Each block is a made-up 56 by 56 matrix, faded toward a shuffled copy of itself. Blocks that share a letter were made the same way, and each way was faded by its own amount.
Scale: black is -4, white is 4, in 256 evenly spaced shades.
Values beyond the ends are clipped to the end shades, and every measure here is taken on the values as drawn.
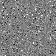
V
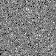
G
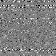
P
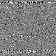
P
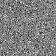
G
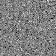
G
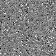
V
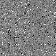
V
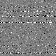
P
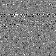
P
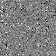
V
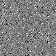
V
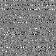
P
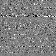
P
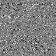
P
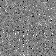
V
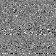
P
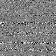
P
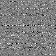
P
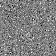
G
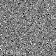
G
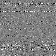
P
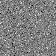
G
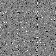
V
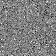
G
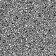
G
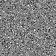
G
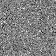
G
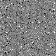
V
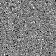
G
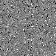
V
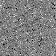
V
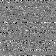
P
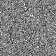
G
